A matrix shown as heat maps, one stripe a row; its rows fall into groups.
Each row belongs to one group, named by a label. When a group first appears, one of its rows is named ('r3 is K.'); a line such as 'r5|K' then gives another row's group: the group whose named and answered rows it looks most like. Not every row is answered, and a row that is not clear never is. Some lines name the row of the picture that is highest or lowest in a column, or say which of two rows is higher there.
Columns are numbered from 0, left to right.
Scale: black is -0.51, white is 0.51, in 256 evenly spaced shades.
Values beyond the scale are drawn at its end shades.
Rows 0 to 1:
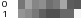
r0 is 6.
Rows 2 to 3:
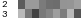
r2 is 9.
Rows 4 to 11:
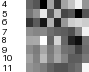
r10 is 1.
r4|9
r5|1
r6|9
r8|1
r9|1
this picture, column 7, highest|4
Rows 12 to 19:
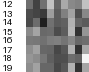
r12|9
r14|9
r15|6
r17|6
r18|6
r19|6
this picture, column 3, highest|12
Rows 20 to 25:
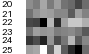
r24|9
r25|1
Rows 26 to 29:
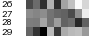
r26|9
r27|6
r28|1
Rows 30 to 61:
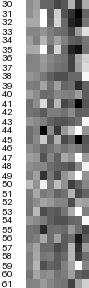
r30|6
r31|1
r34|1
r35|1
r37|6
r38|6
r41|1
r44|9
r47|9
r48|6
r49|9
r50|1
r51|6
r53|9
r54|6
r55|9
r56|1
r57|6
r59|9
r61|6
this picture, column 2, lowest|44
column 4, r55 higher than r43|Yes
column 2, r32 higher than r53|Yes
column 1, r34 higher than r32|No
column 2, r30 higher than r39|No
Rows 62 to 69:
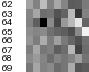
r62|1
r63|6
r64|9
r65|6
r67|6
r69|6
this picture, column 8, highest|65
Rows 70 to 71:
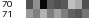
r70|9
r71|1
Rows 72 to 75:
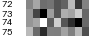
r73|9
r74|1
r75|9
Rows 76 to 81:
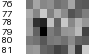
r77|1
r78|9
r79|9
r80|9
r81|6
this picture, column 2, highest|77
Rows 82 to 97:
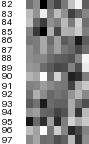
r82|9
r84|9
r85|9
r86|1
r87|1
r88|6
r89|6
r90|1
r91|6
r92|9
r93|9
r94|6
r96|1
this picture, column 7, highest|82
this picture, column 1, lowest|85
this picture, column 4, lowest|95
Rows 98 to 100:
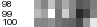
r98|1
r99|1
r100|6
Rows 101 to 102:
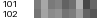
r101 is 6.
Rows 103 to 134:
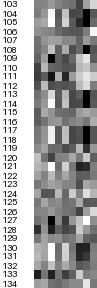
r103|6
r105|1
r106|6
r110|9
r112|9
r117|1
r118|1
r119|6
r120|9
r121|1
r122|1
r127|9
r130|1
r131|1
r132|1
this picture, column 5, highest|124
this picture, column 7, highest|127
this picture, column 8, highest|106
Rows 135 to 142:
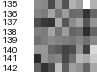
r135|9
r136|1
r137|9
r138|1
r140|6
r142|9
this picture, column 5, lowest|140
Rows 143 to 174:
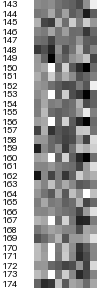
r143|6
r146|1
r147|9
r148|9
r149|9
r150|1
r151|1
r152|6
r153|1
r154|6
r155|9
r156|1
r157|9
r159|9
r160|1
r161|6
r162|9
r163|1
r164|9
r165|6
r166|6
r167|1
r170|1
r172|6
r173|1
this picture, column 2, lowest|149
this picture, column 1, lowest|174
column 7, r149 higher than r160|Yes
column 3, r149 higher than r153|Yes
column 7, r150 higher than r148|No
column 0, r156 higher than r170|No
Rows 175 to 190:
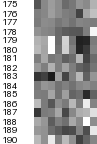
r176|6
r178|6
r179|1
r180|1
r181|6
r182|1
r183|9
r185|1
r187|9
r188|9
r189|6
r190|1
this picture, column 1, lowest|183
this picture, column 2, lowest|183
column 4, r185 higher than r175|Yes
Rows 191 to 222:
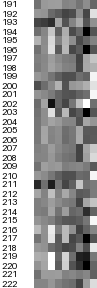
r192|6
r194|1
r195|1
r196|1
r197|6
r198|6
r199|6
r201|6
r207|6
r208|6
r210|6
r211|9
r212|1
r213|6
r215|6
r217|1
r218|6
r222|6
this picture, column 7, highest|202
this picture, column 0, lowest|211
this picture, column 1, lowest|193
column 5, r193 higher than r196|Yes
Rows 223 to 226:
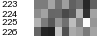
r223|1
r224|6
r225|9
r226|9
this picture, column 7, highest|225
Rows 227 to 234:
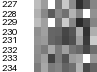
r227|1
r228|9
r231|6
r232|1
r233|9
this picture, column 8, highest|231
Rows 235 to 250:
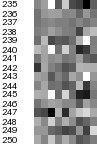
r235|1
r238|6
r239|9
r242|9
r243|9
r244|6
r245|1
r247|9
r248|1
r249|6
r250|1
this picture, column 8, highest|249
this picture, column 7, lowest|235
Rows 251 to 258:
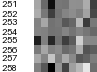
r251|9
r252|9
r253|6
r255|9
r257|1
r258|9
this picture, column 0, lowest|255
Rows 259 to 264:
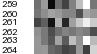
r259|9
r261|9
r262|9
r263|9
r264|6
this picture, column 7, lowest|264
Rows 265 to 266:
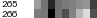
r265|9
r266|9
